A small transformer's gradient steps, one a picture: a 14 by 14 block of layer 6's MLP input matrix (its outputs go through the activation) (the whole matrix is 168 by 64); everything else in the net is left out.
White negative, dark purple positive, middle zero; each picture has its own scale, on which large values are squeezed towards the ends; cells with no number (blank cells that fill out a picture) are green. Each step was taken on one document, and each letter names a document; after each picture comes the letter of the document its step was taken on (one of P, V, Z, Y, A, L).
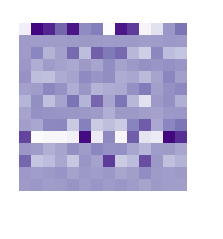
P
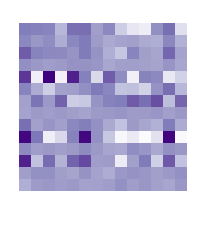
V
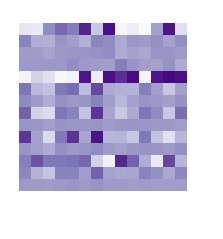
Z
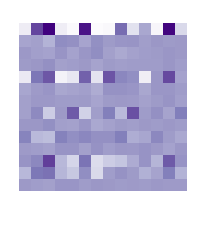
Z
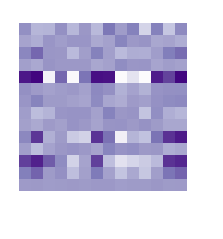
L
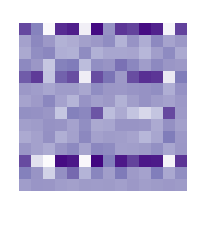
Z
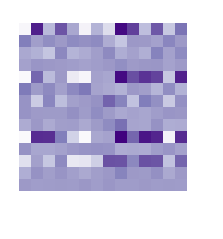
V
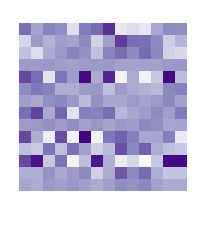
L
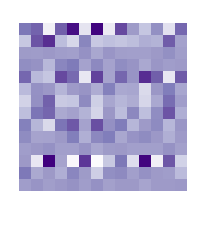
Z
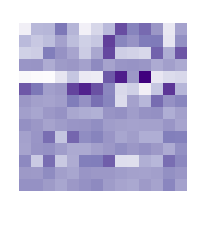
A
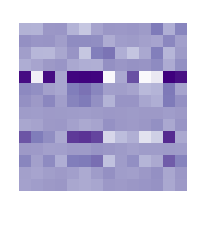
A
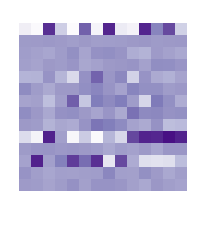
P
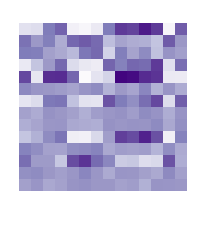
A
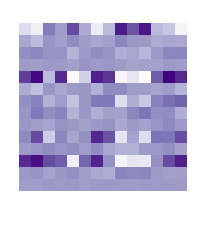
L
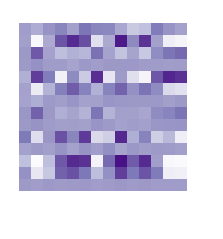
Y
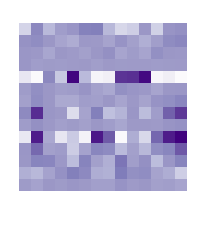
Y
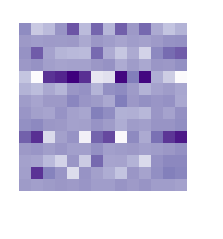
Y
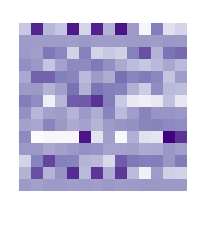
P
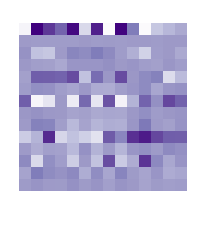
P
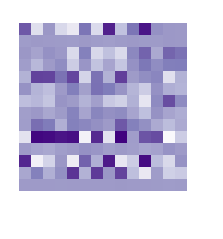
P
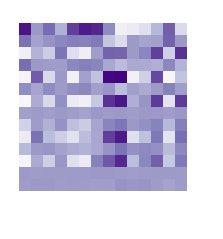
V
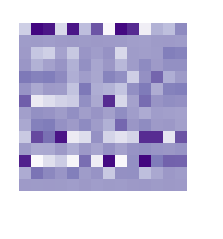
P
